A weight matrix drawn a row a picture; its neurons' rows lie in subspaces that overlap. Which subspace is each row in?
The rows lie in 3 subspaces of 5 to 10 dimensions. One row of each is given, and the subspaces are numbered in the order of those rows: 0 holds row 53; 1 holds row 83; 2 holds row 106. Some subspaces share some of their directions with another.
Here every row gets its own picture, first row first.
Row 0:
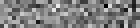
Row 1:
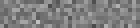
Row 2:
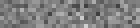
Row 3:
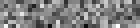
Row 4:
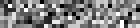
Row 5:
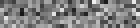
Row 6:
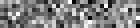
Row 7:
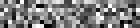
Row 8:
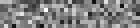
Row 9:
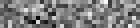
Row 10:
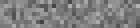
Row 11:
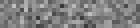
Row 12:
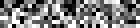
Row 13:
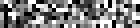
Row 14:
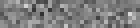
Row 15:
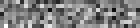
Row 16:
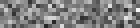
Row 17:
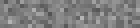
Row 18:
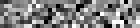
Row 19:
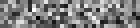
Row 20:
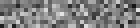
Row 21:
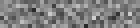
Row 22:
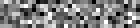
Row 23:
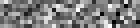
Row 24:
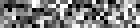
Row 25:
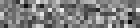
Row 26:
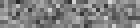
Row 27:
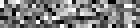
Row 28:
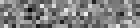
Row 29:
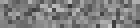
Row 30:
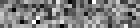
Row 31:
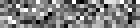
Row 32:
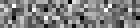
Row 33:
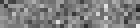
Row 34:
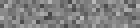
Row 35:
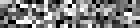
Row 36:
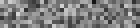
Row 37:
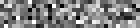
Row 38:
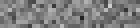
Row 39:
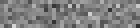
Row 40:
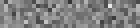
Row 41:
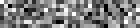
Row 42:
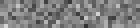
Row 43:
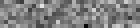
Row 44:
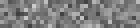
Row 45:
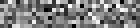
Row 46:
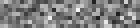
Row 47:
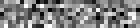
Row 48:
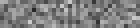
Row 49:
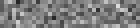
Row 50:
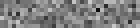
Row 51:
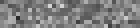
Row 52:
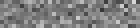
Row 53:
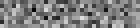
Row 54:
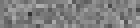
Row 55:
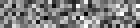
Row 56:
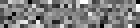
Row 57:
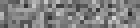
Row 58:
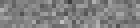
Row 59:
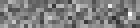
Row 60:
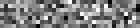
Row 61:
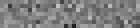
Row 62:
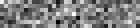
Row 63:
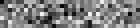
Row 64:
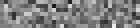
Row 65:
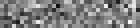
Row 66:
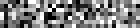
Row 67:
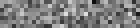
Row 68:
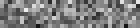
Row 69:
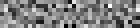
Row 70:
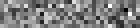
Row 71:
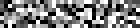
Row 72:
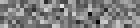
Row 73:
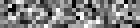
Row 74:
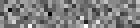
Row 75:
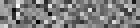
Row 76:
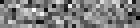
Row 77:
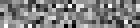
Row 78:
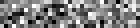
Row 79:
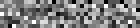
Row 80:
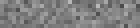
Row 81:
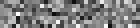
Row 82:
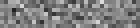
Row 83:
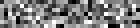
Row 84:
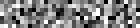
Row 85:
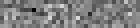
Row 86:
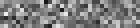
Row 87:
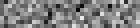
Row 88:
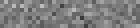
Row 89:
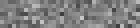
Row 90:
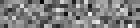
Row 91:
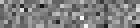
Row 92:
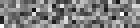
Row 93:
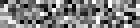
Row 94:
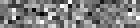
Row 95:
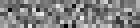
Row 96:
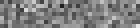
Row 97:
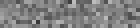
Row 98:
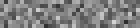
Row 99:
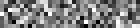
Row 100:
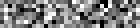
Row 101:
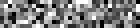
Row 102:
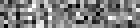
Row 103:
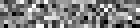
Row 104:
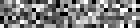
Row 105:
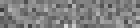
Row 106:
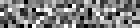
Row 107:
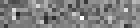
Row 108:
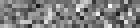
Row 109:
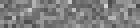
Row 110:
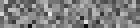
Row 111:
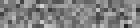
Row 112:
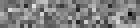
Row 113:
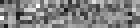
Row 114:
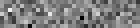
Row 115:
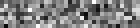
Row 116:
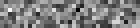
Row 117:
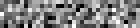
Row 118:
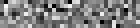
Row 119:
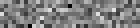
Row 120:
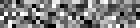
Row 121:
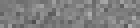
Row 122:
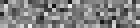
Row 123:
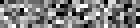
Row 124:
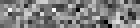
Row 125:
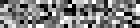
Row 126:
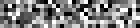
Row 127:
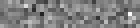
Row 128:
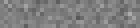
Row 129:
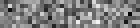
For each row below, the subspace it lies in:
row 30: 0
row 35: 0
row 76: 1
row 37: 1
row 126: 0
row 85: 1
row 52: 0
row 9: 0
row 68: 0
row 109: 1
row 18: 2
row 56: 0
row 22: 2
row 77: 2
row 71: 0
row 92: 0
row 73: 0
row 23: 2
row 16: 1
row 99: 2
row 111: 2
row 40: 1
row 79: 0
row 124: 2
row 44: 0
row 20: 0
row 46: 2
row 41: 1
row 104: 0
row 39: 0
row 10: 1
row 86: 0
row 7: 2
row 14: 2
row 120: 0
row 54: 2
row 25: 2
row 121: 0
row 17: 2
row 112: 2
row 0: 0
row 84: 0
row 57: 2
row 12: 0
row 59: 2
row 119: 2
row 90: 0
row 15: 2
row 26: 0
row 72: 0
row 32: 0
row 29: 2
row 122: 2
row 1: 0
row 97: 0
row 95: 2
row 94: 1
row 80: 0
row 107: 0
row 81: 1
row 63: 0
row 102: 1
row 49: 0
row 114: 2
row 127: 2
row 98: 2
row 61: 2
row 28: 1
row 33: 1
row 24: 1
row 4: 0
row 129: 1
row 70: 2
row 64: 2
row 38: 2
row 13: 2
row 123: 1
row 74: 2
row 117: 2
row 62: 1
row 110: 2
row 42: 0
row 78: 0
